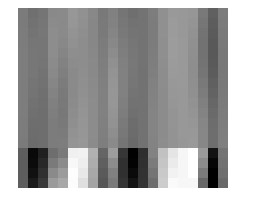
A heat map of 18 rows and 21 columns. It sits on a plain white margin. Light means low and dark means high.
Seam: horizontal, 80% of the way down, the top part calmer. Ninth with the lowest average: bottom right. Histogram: heavy tails on both sides. Ninth with the highest average: bottom middle. Grain: streaks running down. Slope: none.
